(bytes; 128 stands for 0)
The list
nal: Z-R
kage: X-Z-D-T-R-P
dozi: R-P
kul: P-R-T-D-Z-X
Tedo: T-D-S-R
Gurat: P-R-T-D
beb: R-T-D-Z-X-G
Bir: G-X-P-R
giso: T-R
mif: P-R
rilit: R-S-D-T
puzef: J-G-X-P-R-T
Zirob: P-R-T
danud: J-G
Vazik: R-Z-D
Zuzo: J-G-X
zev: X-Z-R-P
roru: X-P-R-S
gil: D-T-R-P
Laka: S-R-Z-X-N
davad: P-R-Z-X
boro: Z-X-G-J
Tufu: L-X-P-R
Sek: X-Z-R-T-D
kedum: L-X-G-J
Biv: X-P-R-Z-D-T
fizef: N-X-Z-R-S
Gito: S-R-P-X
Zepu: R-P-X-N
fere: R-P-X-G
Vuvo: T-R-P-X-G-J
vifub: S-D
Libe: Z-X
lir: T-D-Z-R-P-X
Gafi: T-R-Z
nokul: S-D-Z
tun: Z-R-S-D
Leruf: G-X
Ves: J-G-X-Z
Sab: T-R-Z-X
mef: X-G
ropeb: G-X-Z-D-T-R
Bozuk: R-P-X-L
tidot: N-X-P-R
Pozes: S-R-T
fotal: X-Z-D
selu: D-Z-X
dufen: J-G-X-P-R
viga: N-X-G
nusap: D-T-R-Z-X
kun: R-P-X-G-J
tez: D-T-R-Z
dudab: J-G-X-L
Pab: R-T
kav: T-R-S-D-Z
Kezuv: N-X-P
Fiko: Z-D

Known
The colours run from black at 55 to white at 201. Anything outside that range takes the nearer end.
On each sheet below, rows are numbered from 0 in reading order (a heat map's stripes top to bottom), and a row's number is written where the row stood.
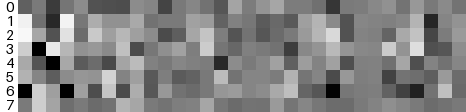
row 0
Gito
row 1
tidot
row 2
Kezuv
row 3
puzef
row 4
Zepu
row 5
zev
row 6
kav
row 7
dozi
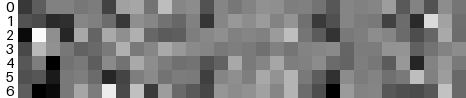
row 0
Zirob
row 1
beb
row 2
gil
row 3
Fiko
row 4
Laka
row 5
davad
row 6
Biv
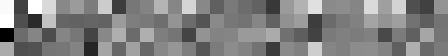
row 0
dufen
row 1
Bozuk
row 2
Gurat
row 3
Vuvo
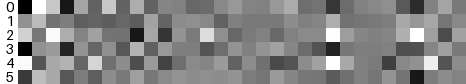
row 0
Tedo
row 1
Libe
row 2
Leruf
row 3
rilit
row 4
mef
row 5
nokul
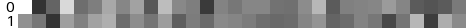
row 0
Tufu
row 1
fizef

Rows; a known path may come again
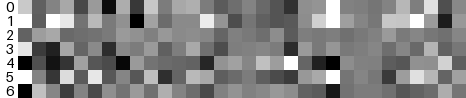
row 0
boro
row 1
dudab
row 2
Pab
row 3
fere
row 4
kul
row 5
viga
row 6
tun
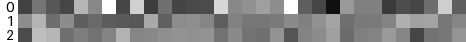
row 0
kage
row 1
Libe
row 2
vifub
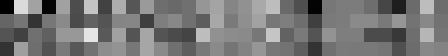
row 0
kav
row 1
Gito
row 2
Sek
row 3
Vazik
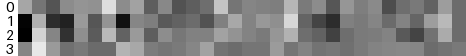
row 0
zev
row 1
nusap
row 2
tez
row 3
dozi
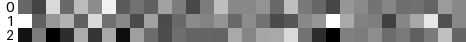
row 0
ropeb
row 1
mef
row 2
lir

